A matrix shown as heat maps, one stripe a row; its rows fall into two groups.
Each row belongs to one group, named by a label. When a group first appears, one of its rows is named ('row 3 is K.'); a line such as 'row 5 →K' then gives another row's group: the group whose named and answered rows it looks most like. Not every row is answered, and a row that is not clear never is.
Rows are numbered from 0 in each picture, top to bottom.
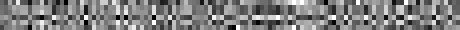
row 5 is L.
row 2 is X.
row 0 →L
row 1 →X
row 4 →X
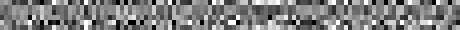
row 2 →X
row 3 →L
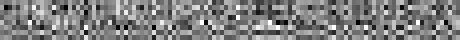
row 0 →X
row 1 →L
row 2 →X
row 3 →L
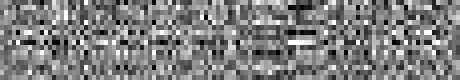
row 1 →L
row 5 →X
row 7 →X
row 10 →X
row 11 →X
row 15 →X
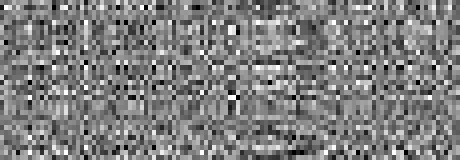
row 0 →X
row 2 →X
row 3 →L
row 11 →L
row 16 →L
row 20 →L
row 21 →L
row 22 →L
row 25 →L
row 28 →L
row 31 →X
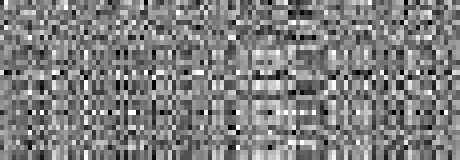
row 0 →L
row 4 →L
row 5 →L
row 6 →X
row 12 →L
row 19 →X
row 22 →L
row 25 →L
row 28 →L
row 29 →L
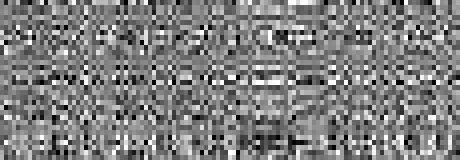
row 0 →L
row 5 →L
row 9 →L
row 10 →L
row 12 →X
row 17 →X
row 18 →L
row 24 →X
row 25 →L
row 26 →X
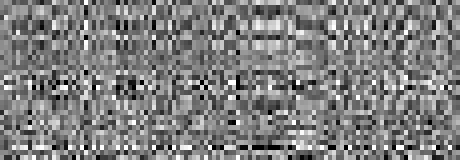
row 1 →X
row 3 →L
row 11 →L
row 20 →X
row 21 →X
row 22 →L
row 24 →L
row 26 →L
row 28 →L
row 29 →X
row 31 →L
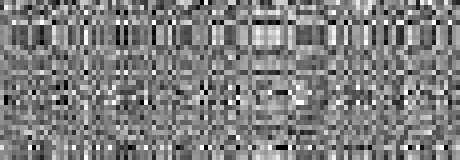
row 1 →L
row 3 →L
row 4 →X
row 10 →X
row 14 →X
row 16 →L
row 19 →L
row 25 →X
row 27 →L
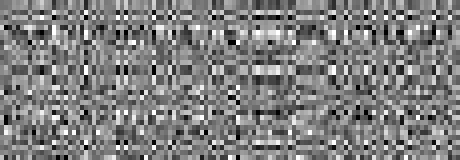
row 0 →X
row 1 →X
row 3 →X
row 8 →L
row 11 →L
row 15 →X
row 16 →X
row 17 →L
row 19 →L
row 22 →X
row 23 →L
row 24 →L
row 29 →X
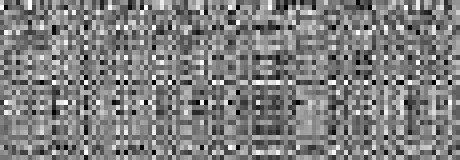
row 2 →L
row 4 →L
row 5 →X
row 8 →L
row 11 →X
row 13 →L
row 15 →X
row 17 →X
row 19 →X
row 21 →X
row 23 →X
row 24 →L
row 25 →X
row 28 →X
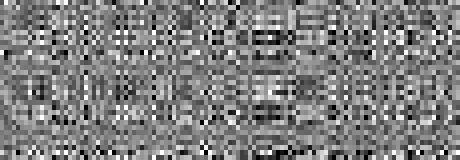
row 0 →L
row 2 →L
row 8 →X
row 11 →X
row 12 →L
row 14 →X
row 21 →X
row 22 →L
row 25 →L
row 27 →X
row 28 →L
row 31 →X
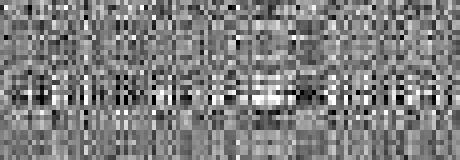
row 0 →X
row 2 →L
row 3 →X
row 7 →L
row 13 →X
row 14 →L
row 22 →X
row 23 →L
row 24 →X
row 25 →X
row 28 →L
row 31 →L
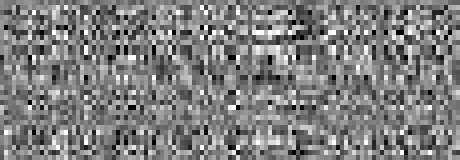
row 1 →L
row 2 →L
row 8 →X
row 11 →L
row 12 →L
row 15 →X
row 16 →X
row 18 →L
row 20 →L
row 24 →L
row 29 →L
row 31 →L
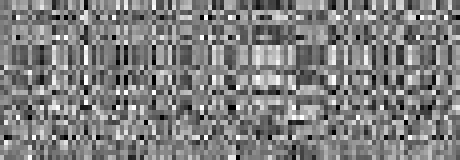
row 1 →X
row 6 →X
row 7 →L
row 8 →X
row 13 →L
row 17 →L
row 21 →L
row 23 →L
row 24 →L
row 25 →X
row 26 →X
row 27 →L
